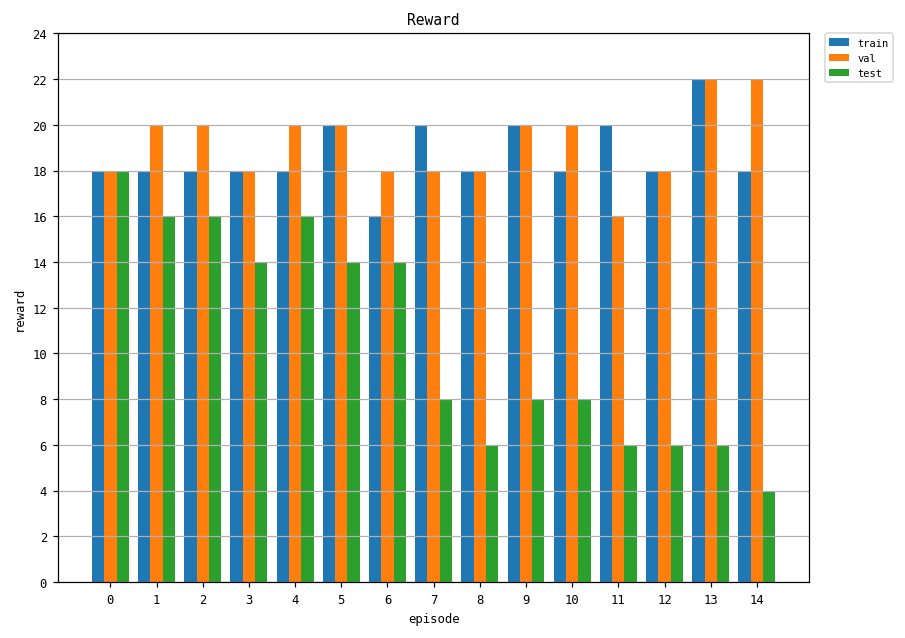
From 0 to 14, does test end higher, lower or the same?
lower
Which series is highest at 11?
train
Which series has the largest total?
val
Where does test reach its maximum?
0
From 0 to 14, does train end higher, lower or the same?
the same
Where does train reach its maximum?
13
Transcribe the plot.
Title: Reward
x-axis: episode, ticks 0 1 2 3 4 5 6 7 8 9 10 11 12 13 14
y-axis: reward, ticks 0 2 4 6 8 10 12 14 16 18 20 22 24
Legend: train, val, test
Values:
train: 18 18 18 18 18 20 16 20 18 20 18 20 18 22 18
val: 18 20 20 18 20 20 18 18 18 20 20 16 18 22 22
test: 18 16 16 14 16 14 14 8 6 8 8 6 6 6 4
